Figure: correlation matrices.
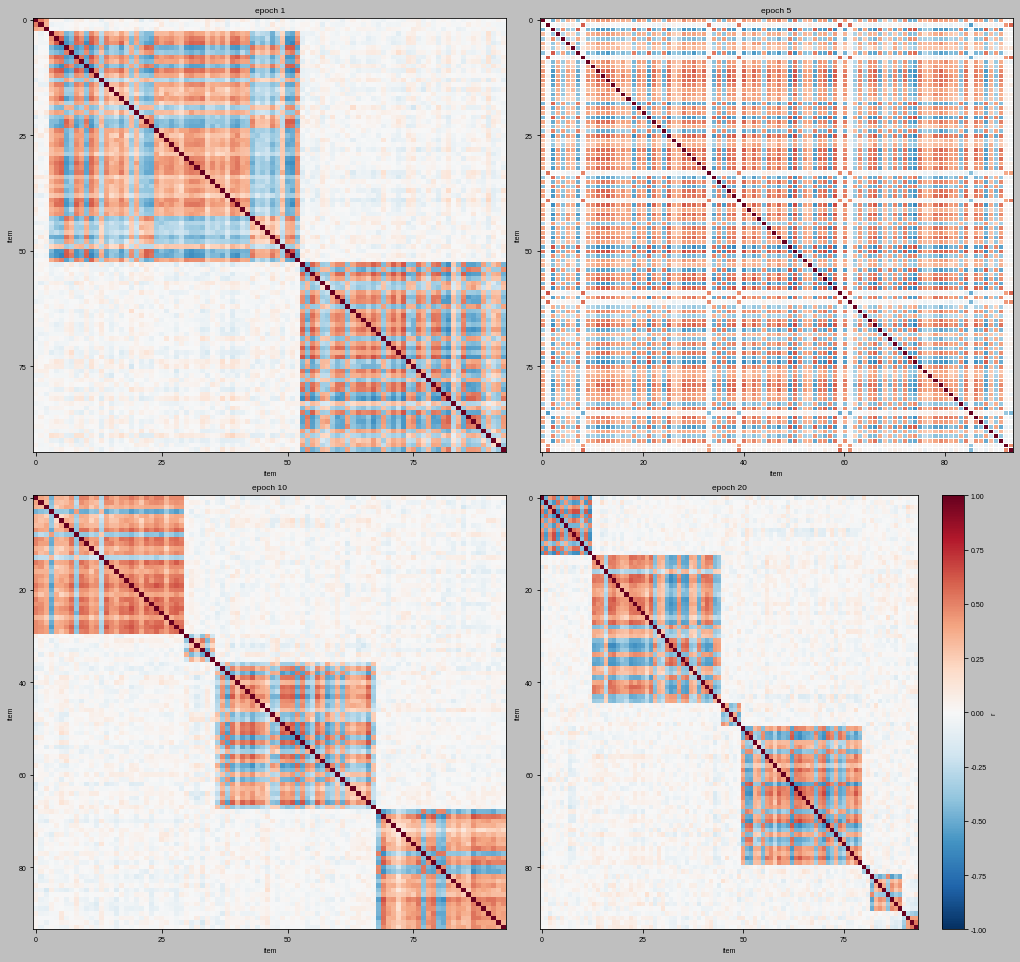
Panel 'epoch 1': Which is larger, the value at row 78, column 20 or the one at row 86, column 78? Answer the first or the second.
the second
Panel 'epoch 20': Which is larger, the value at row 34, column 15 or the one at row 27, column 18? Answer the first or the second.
the second
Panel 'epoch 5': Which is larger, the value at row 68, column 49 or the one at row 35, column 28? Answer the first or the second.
the second
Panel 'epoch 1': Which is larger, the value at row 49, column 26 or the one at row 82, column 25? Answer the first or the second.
the first
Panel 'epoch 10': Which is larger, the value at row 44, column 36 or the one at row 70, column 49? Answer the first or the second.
the second
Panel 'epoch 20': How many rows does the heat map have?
94
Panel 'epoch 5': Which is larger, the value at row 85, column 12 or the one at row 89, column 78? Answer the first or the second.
the second
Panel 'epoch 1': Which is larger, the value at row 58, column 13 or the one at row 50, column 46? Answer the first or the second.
the second
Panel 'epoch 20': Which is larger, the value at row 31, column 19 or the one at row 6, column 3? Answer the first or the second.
the first
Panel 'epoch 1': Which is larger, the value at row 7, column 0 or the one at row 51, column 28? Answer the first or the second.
the first
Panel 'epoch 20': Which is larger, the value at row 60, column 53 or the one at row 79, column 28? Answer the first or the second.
the first
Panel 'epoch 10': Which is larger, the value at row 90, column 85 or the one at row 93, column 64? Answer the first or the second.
the first
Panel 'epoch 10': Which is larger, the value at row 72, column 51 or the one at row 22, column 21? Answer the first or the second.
the second
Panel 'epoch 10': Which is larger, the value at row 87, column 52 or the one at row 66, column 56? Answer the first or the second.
the second
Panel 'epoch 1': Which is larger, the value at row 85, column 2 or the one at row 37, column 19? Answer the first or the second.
the first
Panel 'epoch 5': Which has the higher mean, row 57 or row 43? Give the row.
43
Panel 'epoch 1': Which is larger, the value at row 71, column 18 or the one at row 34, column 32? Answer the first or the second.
the second
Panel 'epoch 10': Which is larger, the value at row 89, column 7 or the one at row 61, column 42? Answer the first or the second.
the first
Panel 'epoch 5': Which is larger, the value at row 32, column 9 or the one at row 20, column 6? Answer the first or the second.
the first
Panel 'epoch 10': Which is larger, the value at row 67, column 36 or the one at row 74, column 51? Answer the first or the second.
the first
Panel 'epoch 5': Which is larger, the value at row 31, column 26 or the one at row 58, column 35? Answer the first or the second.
the second
